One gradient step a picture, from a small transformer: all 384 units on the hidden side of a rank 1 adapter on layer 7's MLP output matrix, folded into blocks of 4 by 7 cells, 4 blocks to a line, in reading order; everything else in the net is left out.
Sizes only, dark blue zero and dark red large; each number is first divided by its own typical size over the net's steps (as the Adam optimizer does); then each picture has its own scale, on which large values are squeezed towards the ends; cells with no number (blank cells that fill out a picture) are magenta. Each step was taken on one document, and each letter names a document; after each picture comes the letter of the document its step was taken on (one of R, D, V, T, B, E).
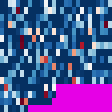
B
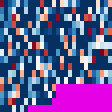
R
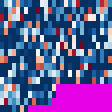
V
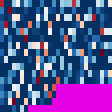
R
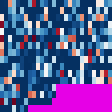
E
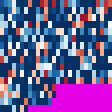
V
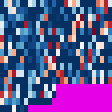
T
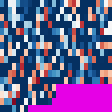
E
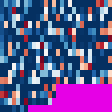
V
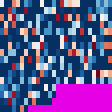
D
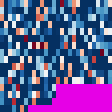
R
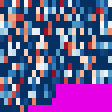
D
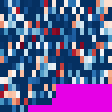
T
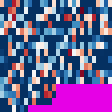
D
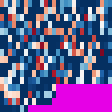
D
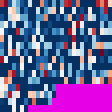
E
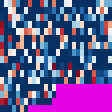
T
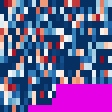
T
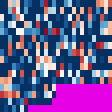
B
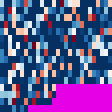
R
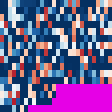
E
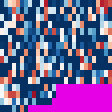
V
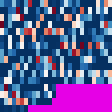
B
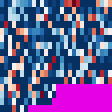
E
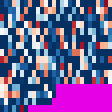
V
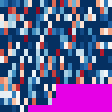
D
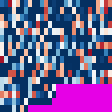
T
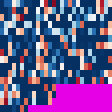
V
